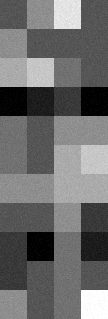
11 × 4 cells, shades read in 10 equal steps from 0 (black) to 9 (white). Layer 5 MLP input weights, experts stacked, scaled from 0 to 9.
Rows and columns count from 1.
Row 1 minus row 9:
1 5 4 2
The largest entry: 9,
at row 11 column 4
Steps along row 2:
down same same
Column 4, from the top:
3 3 3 0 5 7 6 2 1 3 9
